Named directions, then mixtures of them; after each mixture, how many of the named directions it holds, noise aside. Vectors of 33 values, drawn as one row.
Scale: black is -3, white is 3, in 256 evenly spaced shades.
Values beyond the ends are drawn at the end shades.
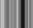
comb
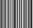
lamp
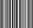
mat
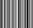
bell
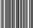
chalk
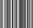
three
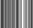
three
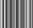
three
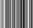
three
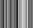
two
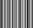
two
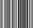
three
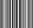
one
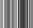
three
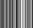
three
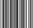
one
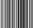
three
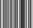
three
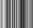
three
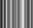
three
